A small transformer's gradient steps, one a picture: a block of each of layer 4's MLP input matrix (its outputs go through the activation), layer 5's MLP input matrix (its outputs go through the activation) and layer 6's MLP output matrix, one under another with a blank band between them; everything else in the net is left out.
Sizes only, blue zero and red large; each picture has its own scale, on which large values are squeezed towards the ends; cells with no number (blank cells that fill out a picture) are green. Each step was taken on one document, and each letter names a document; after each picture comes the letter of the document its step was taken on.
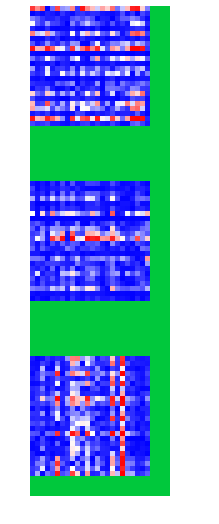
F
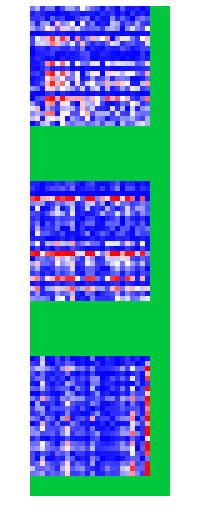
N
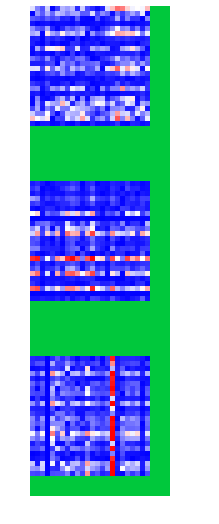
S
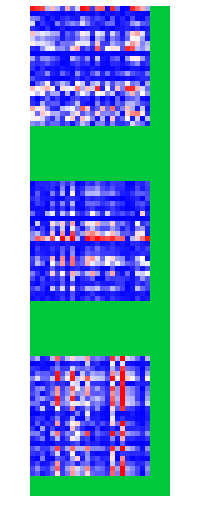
F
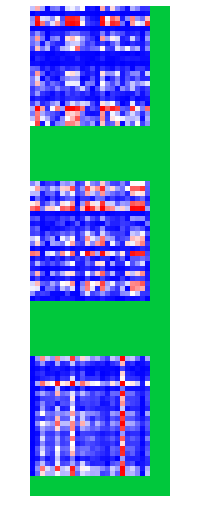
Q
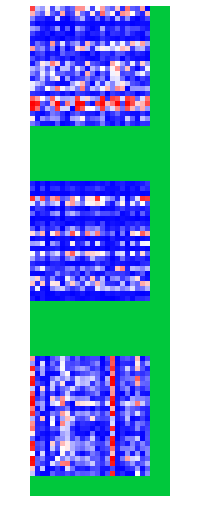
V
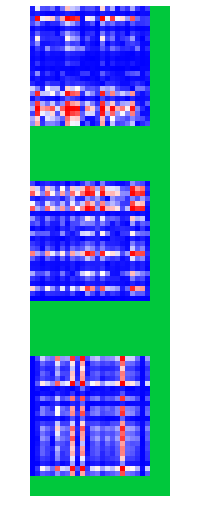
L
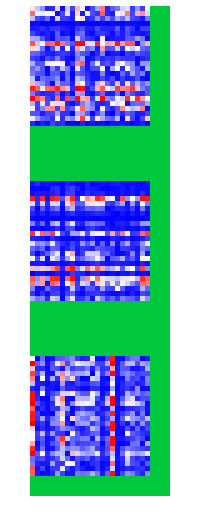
V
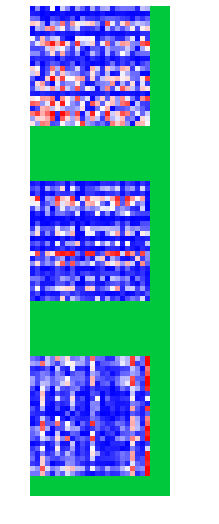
N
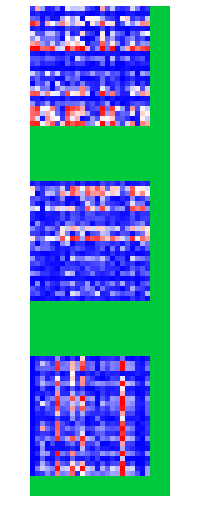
Q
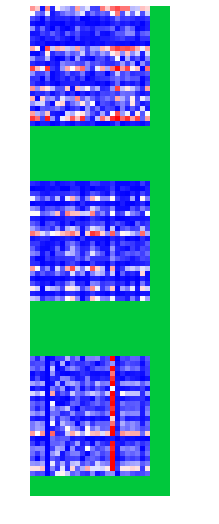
S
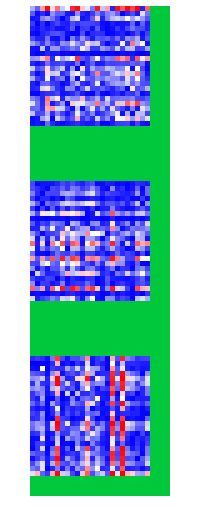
F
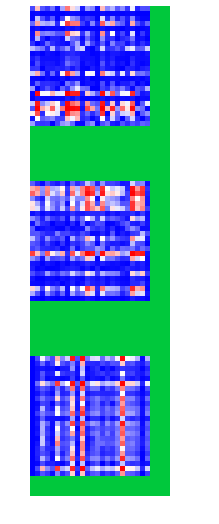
L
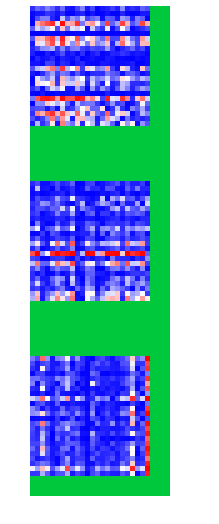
N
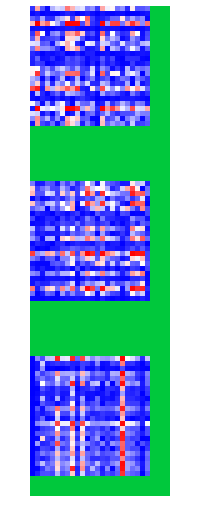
Q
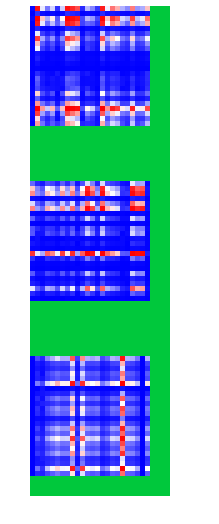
L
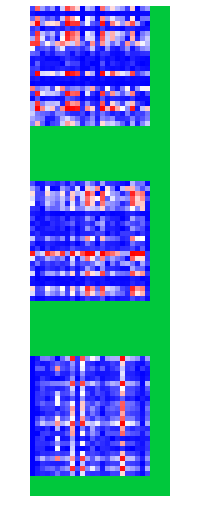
L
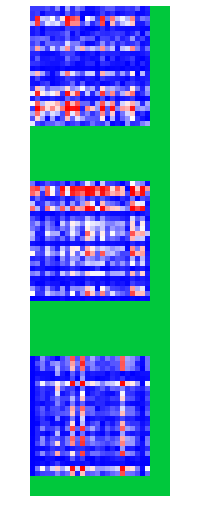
L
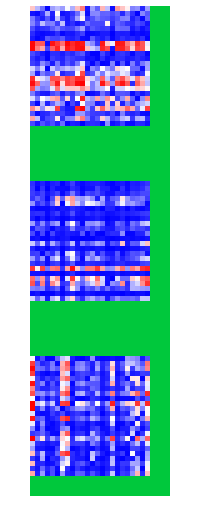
V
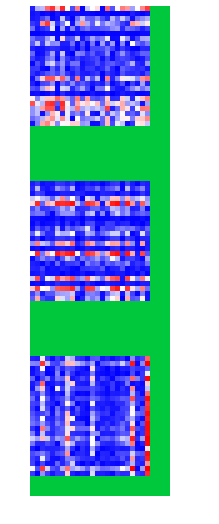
N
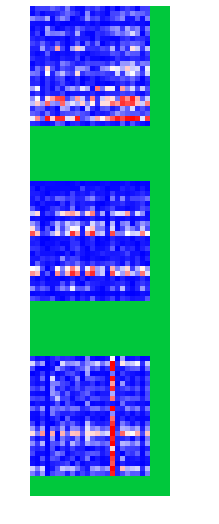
S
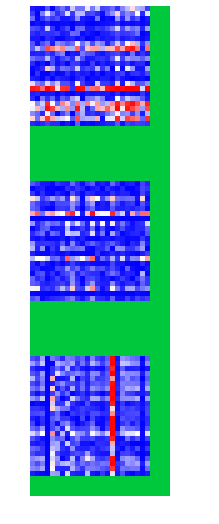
S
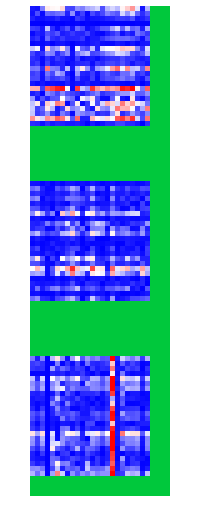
S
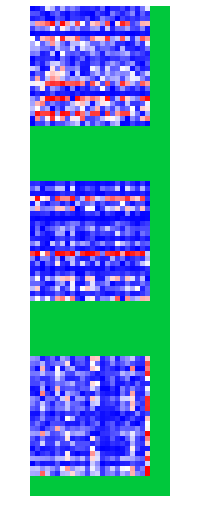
N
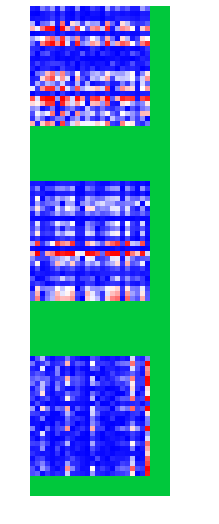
N
